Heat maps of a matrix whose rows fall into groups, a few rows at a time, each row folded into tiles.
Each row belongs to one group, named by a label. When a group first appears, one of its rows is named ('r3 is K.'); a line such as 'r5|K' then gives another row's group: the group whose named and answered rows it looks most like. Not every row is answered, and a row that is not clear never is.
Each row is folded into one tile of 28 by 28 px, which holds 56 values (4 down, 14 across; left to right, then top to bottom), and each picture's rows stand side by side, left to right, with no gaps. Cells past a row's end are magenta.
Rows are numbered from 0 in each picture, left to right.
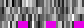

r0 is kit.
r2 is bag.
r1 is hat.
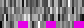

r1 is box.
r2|bag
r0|hat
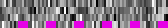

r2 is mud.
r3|kit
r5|bag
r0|kit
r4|bag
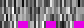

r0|hat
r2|hat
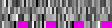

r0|kit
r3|bag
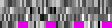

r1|mud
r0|hat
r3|mud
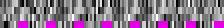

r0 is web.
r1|box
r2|bag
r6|hat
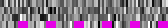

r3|mud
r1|mud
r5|kit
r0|mud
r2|bag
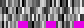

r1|web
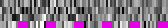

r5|web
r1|kit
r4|mud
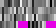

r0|box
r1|hat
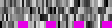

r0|hat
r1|mud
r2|web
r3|web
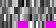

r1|kit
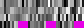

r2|web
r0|hat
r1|hat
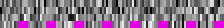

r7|web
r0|kit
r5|mud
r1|bag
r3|web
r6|box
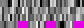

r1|kit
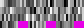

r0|hat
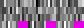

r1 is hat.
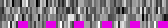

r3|bag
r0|kit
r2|kit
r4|mud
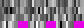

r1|mud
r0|mud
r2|web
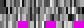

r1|bag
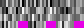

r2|mud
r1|box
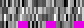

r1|hat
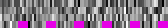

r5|web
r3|web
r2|web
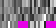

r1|kit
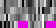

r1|web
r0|hat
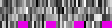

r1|box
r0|bag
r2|box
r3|kit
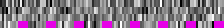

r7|kit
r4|kit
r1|web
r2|mud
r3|hat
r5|box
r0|box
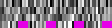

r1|box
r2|kit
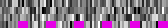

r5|kit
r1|web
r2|kit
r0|web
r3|bag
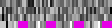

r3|mud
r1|box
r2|bag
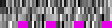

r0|box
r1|box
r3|mud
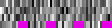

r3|bag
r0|mud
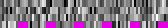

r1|web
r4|box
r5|bag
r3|mud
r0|mud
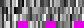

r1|kit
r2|box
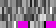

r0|bag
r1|kit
